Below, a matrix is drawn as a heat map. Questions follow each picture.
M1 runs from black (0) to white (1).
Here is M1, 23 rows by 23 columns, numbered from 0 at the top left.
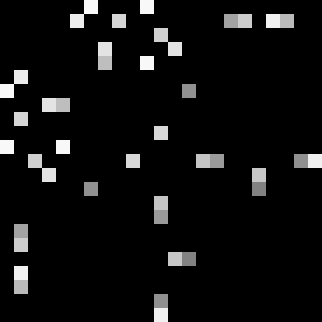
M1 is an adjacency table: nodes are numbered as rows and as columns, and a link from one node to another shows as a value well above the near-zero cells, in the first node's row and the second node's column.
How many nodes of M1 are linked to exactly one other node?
12
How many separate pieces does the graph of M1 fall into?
3
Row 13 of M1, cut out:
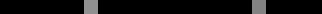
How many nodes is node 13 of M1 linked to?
2
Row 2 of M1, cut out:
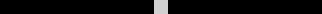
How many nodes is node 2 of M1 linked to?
1
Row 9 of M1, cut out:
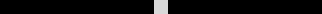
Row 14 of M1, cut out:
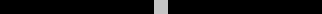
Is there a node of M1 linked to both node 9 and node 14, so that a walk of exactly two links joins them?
yes
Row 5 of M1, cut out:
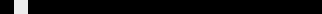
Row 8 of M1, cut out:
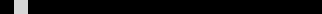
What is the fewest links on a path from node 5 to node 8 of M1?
2
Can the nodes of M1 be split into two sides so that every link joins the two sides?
no
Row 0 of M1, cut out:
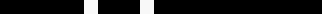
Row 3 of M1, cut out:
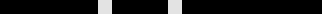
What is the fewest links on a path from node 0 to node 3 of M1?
4
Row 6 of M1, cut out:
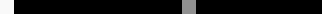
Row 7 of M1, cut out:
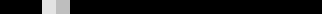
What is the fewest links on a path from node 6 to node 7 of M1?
4
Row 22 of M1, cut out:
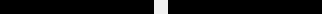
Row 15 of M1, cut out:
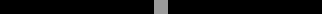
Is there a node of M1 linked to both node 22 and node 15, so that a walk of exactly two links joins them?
yes
